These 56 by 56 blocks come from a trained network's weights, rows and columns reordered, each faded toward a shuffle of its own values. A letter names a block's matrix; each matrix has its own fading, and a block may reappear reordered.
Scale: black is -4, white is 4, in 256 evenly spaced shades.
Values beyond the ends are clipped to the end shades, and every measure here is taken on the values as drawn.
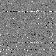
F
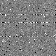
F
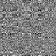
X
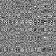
X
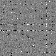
F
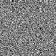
F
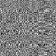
X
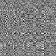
X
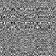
X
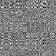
X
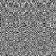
X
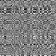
X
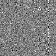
F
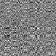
X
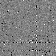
F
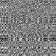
X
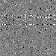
F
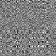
X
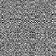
X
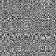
X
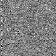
F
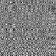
X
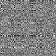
X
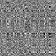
X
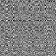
X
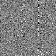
F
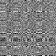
X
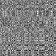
X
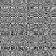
X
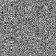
F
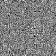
F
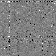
F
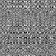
X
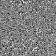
F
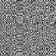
X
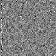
F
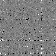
F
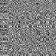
X
